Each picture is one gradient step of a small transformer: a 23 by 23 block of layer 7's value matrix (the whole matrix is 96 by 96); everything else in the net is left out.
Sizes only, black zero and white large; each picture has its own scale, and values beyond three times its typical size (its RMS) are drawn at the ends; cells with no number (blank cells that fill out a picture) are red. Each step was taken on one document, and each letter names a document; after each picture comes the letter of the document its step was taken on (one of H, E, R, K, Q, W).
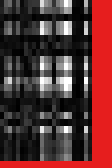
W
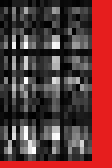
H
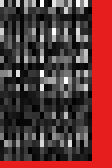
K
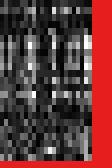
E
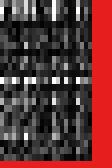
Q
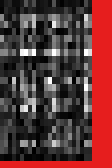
E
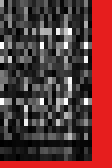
W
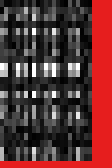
Q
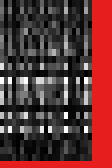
W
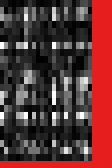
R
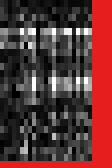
E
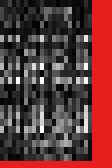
K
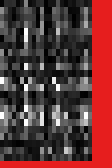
W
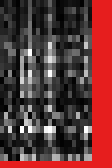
E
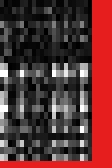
R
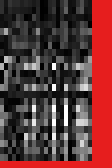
R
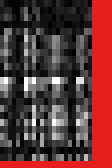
K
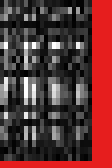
K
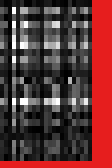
H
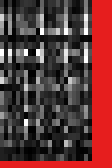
W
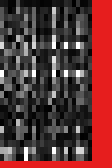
R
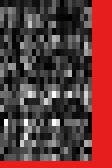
E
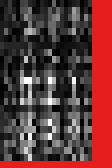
E
